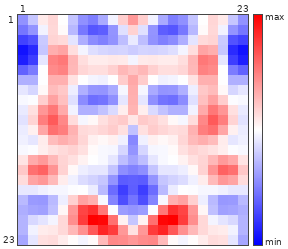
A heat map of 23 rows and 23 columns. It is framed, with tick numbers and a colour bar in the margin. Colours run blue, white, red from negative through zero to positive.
No single row or column stands out from its neighbours. The field is mottled with small blotches. No lone cell stands out from its neighbours. The left and right halves mirror each other. The values follow a bell shape. Values change most from cell to cell in the bottom middle.
